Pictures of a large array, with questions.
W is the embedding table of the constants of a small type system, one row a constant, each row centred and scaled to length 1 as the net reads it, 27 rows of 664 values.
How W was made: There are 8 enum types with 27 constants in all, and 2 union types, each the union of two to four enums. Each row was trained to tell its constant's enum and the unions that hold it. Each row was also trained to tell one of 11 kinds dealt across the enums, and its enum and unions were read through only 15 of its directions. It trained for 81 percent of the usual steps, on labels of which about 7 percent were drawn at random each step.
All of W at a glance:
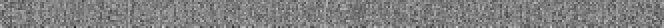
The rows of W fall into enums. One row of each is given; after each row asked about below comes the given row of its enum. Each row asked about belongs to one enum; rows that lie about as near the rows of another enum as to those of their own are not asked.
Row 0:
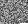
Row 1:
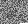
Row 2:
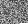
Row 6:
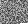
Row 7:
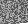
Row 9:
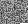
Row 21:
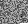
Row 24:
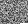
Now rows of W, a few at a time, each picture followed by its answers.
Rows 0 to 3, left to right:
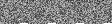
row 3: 0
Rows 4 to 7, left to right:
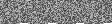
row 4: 7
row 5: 6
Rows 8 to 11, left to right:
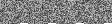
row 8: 6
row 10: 21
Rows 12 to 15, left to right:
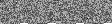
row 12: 24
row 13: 21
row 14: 9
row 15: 21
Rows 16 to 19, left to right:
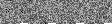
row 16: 7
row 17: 1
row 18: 1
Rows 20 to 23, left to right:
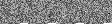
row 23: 1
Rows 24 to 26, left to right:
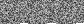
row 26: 6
